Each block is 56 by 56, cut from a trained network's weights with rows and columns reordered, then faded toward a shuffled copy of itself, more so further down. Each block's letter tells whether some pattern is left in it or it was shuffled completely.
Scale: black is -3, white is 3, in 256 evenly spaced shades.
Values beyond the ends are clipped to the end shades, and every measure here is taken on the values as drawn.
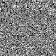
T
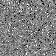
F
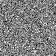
F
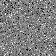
F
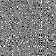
T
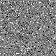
F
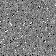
F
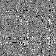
T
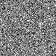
F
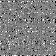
T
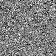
F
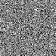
T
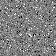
F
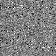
T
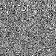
T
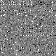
T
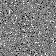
F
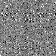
T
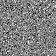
F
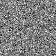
F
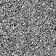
F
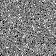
F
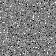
F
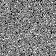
F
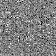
T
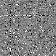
T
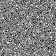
F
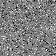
F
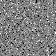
F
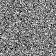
F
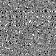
T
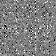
T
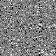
T
